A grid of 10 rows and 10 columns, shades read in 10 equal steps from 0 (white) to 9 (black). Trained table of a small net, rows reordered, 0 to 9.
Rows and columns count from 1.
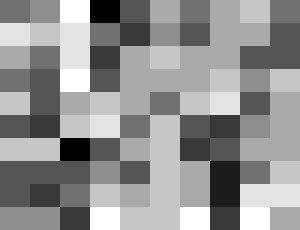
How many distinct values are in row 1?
7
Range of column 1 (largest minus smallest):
5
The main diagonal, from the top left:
5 2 1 6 3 2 7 8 1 3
